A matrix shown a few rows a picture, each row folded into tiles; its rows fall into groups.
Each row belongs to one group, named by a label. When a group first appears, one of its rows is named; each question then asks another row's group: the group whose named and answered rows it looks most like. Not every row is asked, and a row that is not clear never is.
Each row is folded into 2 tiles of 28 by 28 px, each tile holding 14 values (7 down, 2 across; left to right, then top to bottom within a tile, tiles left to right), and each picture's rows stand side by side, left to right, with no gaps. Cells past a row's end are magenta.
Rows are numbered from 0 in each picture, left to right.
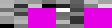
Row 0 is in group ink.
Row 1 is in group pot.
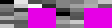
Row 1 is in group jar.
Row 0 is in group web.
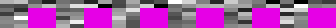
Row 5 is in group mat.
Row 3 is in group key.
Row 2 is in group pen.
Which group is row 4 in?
key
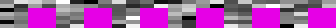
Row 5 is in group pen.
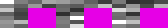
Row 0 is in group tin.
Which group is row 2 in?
mat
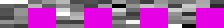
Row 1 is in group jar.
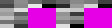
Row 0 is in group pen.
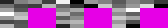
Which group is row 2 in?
pen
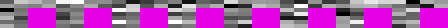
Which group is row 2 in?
mat
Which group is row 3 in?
mat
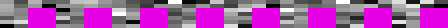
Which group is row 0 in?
ink
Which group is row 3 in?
jar
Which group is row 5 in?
mat
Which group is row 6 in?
jar
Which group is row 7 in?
ink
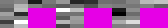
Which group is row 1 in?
mat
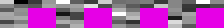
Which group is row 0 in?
jar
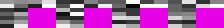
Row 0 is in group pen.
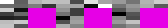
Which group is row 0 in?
tin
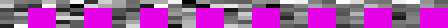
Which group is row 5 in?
key
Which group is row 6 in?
key
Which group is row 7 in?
key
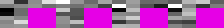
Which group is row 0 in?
jar
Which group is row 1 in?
tin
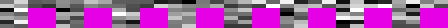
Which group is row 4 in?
pot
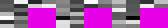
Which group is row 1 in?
tin
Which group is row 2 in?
tin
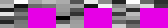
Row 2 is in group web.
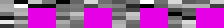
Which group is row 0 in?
ink
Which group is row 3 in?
jar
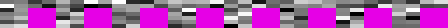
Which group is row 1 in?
tin
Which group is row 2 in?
jar
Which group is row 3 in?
ink
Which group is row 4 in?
pen
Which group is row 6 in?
pot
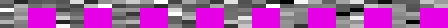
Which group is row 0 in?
mat
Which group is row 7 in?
pot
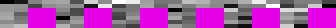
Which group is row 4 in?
pot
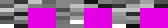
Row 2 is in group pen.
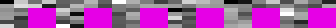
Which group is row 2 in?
key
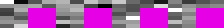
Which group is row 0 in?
jar
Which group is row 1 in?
ink
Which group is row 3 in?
mat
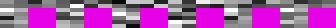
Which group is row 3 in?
tin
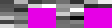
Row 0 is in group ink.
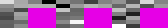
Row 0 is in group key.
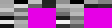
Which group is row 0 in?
ink
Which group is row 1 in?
ink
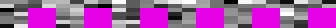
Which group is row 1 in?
ink
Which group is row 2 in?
tin
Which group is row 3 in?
key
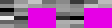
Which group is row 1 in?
tin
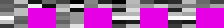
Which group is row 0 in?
pen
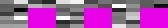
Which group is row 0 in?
web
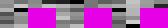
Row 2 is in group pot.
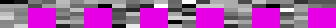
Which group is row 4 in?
ink
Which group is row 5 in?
mat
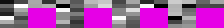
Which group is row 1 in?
pot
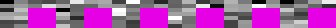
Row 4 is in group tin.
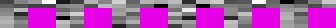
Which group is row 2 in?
ink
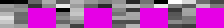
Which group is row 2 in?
key
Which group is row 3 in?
key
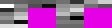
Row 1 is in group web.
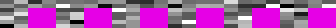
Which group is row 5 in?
pot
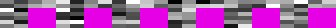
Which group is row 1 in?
tin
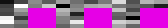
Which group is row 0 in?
mat
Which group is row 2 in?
tin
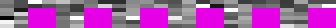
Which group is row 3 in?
pen
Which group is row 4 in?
mat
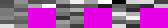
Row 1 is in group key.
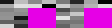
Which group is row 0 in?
web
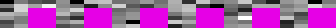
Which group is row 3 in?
ink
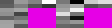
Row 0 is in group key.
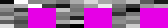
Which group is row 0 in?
web
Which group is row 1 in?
pot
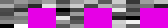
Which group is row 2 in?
tin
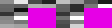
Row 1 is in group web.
